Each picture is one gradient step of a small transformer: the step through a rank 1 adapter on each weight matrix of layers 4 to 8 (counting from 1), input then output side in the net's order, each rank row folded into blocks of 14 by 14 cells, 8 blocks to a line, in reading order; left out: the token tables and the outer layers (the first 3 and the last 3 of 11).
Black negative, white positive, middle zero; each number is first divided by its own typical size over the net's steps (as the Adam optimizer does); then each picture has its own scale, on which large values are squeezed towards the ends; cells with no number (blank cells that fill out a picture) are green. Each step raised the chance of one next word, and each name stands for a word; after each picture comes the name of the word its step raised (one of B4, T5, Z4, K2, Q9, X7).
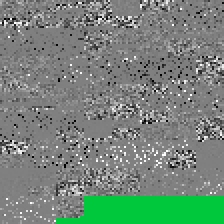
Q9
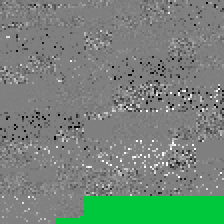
Q9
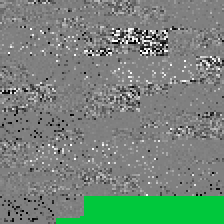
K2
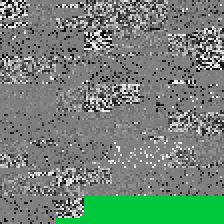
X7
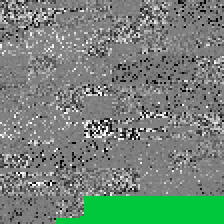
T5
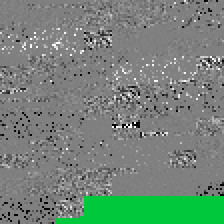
K2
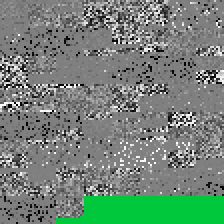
X7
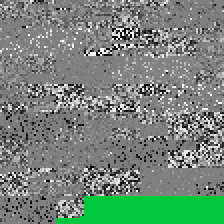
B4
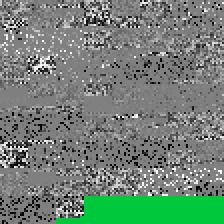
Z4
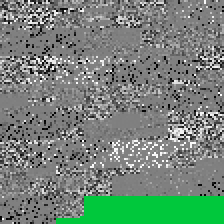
X7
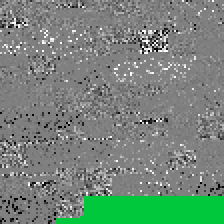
K2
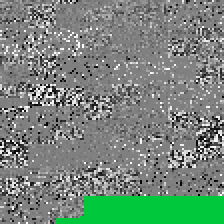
B4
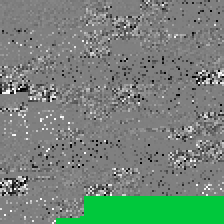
T5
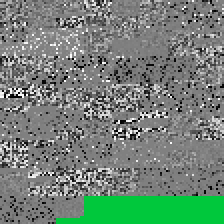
Z4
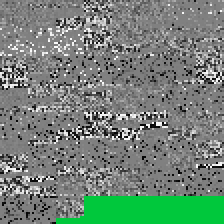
Z4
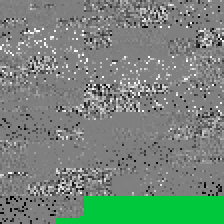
K2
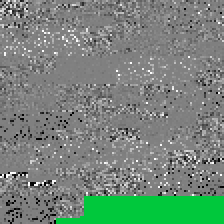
K2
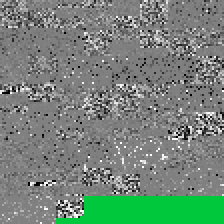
Q9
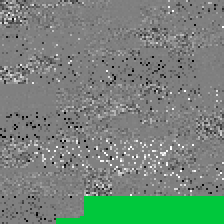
Q9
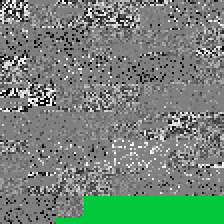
X7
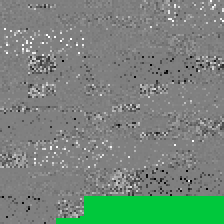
Q9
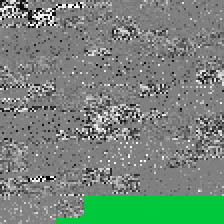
Q9
